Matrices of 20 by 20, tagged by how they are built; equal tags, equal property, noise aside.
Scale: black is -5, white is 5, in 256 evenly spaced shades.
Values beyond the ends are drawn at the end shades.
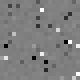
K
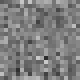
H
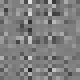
H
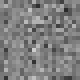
H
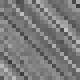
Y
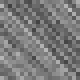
Y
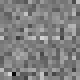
H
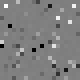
K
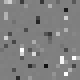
K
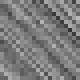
Y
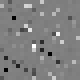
K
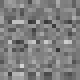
H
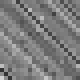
Y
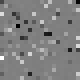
K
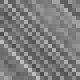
Y
